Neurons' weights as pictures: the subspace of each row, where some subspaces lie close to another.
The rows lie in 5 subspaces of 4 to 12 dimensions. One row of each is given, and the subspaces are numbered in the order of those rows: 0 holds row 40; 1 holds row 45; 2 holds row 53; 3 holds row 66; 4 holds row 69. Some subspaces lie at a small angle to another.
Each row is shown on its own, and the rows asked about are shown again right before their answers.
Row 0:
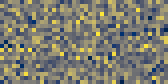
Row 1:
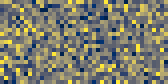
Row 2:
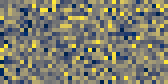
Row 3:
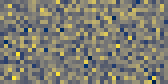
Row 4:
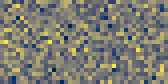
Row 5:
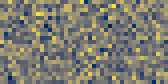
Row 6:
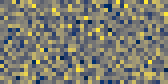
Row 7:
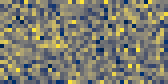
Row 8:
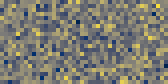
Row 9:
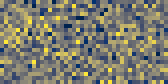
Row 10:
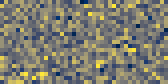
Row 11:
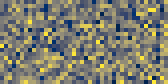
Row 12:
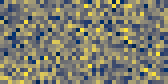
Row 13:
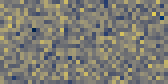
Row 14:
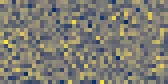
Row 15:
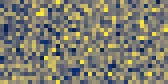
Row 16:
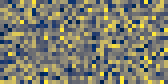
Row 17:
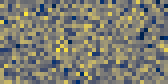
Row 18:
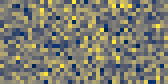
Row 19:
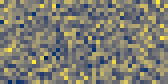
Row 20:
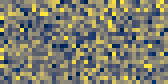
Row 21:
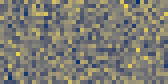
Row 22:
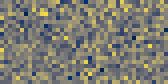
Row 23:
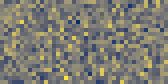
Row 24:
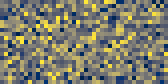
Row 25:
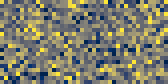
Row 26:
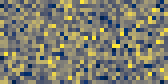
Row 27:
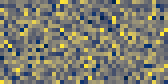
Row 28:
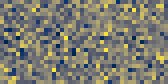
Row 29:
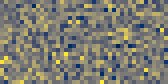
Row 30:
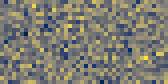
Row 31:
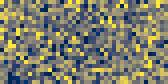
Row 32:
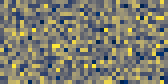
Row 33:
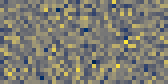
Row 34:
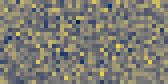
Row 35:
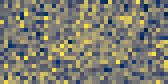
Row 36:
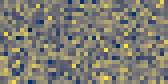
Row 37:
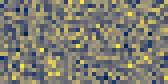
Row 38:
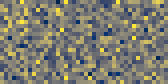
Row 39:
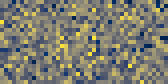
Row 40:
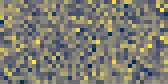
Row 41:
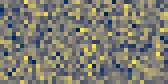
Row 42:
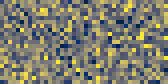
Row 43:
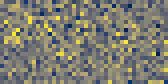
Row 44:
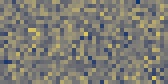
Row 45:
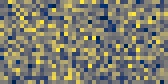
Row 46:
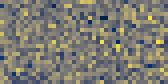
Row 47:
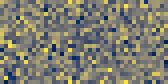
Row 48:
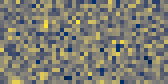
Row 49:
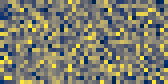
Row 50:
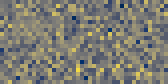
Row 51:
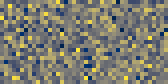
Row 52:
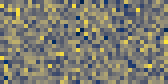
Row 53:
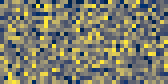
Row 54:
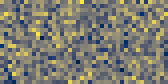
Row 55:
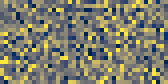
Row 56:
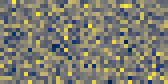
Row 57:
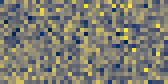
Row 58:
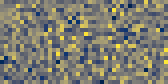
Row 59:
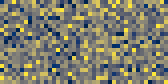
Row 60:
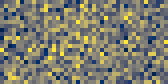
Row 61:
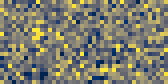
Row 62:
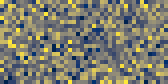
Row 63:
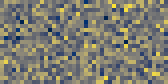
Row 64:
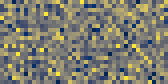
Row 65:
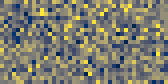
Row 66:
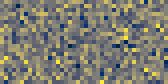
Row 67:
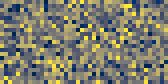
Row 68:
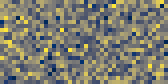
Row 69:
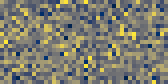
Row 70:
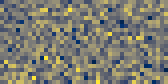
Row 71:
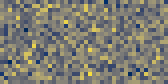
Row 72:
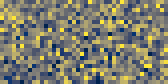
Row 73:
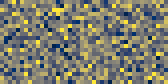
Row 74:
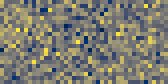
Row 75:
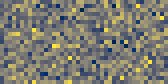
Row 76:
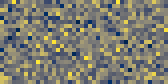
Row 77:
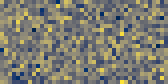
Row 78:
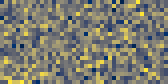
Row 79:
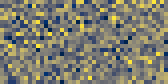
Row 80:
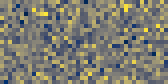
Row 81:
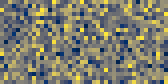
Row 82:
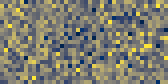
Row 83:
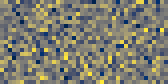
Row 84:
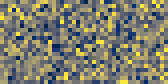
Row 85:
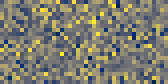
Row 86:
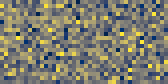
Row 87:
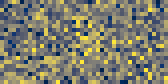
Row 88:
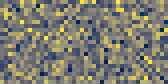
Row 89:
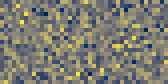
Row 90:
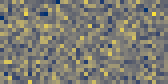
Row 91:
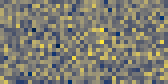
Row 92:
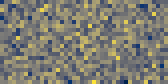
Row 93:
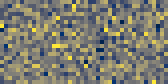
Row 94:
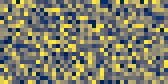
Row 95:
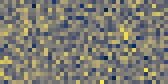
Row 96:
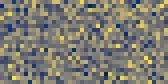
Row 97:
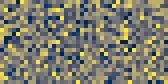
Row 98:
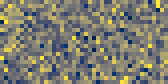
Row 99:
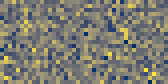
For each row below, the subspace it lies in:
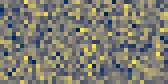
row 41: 0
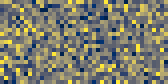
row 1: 1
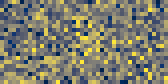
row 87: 1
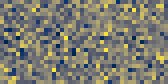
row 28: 4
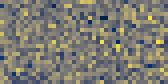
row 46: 1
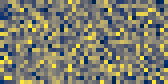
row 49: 1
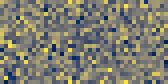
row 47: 2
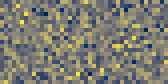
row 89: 2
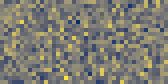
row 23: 2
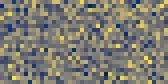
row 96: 1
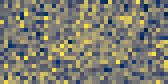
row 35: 0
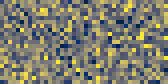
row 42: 0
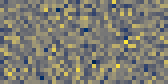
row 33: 0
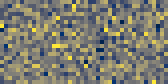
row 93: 1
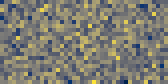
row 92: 4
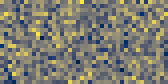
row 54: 1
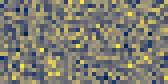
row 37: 1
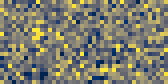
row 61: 0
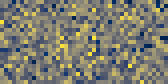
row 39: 0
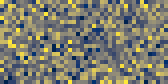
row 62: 2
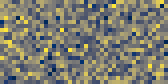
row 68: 1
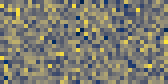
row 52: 1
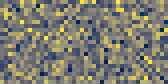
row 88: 4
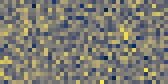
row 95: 3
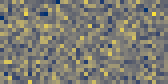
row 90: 4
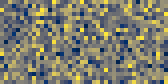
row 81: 0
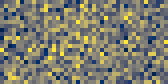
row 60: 3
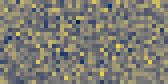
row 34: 3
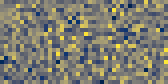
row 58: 0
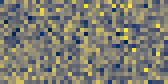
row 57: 3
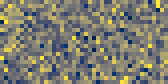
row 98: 0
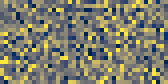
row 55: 1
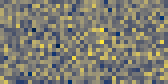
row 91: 1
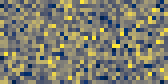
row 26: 1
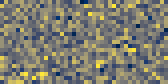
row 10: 0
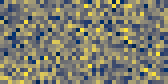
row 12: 0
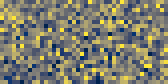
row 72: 0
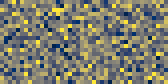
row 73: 4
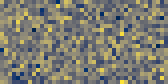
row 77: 4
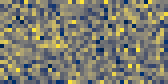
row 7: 1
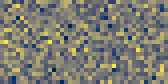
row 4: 1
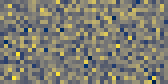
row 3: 4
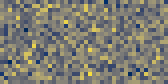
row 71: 1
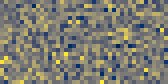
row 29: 3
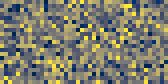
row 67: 1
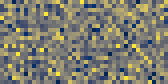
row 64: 1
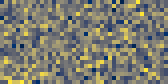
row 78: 0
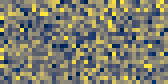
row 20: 2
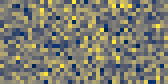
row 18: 1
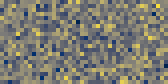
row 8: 1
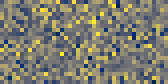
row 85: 4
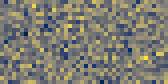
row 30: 1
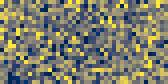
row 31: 3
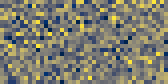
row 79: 1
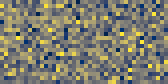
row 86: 4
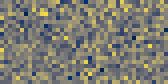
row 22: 2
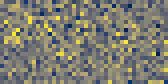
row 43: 3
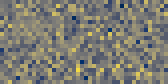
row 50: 0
